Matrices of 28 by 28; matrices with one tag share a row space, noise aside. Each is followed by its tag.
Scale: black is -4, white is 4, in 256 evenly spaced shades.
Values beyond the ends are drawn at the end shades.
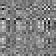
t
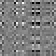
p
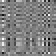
t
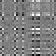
p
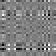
t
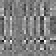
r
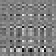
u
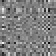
t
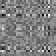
t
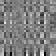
r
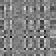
r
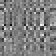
r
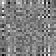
t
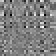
r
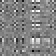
p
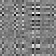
p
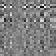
r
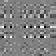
r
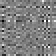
t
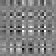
u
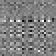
u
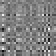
t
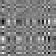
t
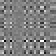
r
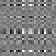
u
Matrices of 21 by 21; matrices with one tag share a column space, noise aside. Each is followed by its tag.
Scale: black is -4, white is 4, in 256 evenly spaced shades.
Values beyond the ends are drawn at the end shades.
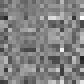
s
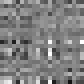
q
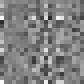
s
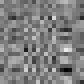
s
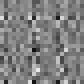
s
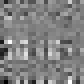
q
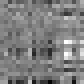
q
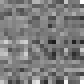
q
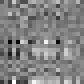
q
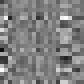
s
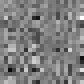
s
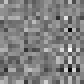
s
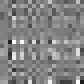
q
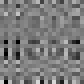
q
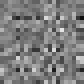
s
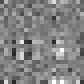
q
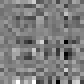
q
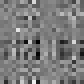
q
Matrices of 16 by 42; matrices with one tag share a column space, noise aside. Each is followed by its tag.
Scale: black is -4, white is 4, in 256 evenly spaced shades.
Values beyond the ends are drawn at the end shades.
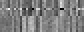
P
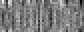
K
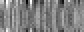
K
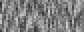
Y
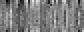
K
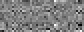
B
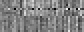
P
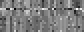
P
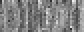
K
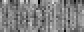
K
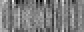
K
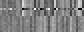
P
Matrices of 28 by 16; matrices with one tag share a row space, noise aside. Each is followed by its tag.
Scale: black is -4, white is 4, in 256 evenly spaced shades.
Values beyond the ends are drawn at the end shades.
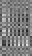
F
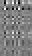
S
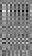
F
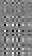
S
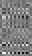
F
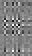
S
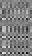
F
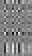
S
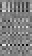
F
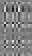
S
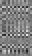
F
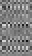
F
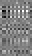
F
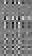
S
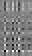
S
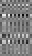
F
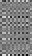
F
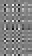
S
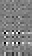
S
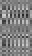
F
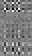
S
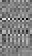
F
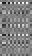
F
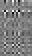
S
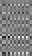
F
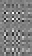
S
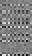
F
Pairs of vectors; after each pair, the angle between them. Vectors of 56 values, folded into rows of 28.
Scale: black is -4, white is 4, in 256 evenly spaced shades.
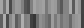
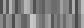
nearly opposite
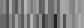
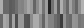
orthogonal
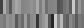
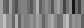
partly opposed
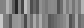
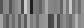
partly aligned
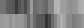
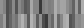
partly aligned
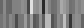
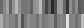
orthogonal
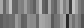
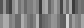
nearly opposite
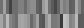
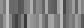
orthogonal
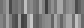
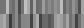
orthogonal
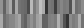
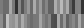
orthogonal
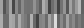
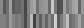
partly aligned
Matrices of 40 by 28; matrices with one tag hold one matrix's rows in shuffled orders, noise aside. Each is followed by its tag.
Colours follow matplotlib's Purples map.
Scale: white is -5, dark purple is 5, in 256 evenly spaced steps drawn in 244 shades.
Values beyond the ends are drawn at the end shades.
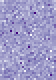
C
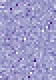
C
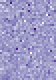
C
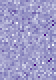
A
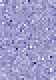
C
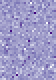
C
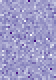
C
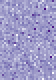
A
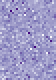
C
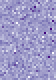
A
